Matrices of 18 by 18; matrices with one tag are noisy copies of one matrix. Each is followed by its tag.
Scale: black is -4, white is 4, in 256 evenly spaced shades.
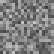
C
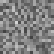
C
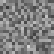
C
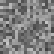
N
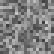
N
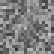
N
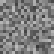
C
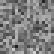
N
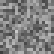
N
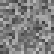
N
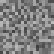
C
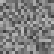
C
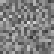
C
